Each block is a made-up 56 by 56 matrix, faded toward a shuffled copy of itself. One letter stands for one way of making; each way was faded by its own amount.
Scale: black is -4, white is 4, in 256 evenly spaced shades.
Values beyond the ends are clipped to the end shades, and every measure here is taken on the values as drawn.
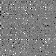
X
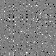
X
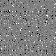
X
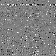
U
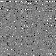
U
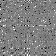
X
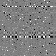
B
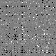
U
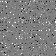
X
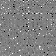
X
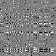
B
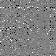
U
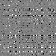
B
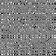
B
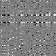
B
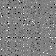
U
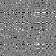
B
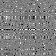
B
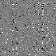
U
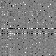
B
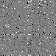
X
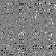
U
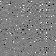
X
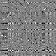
B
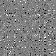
X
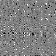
X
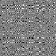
B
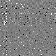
U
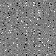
X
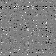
U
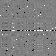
B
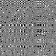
B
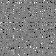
U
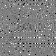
U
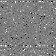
X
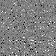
X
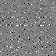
X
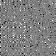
U
